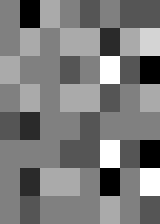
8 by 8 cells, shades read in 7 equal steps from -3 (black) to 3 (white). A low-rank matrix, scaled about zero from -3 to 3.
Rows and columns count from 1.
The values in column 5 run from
-1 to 1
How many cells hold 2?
1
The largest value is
3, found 3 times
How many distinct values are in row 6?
4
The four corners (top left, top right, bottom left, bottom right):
0 -1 0 -1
